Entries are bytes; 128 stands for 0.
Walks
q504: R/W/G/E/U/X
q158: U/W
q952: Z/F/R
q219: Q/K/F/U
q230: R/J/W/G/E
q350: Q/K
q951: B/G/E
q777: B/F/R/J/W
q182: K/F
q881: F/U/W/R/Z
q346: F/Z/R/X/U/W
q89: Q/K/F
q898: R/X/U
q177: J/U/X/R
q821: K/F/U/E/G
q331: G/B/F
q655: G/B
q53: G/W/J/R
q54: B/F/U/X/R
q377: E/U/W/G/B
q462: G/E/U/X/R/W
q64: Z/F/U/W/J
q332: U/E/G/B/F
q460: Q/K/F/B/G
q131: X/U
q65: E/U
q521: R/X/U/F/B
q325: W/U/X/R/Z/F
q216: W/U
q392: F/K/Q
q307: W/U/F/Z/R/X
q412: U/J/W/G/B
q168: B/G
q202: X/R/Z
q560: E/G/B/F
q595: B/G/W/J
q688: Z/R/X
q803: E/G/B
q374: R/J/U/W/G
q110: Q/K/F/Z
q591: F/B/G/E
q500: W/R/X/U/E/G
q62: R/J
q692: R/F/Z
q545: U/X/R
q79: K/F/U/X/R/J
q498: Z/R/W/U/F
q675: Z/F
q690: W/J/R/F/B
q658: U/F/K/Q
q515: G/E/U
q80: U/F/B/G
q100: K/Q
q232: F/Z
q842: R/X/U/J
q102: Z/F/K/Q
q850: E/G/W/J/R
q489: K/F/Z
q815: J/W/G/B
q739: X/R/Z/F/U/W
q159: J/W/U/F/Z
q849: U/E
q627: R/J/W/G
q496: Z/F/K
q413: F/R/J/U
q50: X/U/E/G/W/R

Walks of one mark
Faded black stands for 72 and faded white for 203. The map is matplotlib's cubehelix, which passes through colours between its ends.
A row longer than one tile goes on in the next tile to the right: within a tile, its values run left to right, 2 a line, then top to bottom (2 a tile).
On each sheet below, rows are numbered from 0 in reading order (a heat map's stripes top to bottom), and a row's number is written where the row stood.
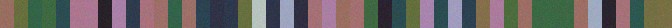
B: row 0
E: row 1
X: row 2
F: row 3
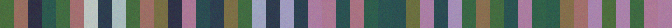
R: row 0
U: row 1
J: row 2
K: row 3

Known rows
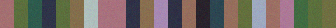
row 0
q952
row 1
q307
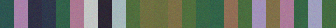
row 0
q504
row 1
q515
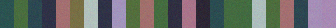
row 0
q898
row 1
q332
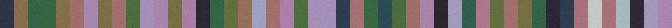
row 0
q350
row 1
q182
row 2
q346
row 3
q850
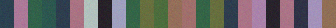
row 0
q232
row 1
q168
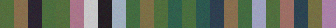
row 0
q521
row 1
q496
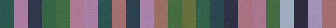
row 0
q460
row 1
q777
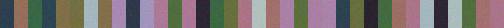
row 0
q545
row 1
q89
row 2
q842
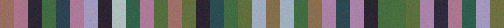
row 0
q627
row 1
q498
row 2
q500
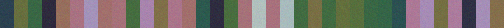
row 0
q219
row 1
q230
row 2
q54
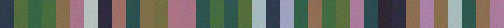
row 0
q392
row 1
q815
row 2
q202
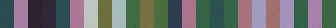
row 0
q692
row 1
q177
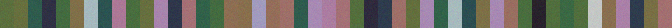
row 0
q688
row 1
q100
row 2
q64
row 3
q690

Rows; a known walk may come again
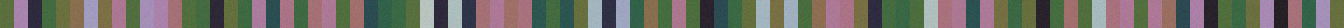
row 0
q182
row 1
q131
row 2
q412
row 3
q815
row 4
q498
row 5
q331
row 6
q325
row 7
q500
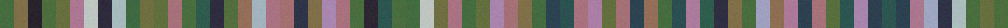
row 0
q521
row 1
q952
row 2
q675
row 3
q951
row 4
q849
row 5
q881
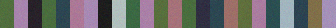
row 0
q374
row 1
q64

